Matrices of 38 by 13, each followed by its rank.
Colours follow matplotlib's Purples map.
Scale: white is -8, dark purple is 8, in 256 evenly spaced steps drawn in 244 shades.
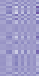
one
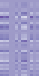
one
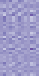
two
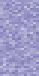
full rank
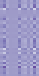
one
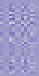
two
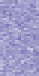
full rank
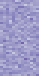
full rank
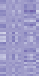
two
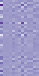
two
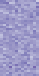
full rank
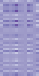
one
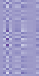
one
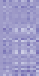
two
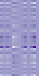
one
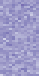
full rank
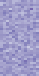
full rank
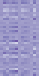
two
